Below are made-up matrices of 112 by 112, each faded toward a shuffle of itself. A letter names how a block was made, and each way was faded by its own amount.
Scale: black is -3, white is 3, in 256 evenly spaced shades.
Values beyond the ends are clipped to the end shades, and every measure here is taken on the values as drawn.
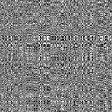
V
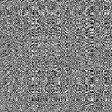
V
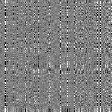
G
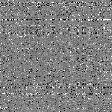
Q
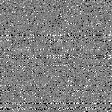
Q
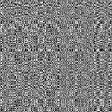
V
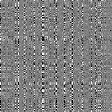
G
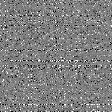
Q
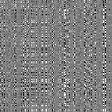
G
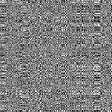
V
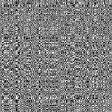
V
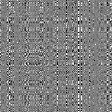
G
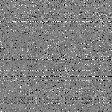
Q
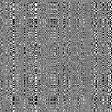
G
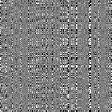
G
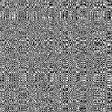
V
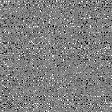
Q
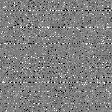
Q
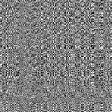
V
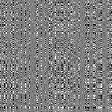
G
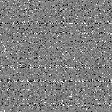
Q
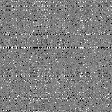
Q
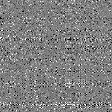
Q
